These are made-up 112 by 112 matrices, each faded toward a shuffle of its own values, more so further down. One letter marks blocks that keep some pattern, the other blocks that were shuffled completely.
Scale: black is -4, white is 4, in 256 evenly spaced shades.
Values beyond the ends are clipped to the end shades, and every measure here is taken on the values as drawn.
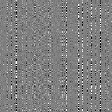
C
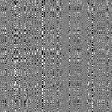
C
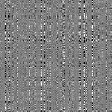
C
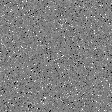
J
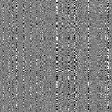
C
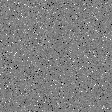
J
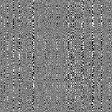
C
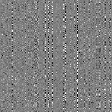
C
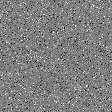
J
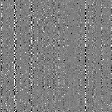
C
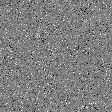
J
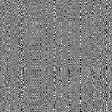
C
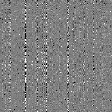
C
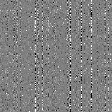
C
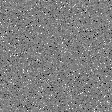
J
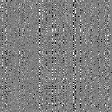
C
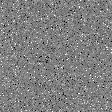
J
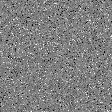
J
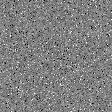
J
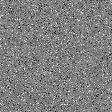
J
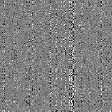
C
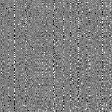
C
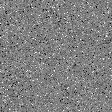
J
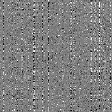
C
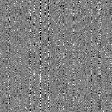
C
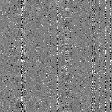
C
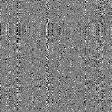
C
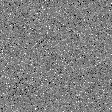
J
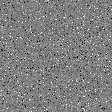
J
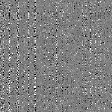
C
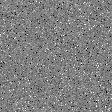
J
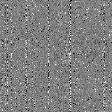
C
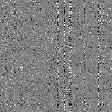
C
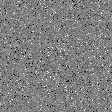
J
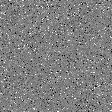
J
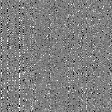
C
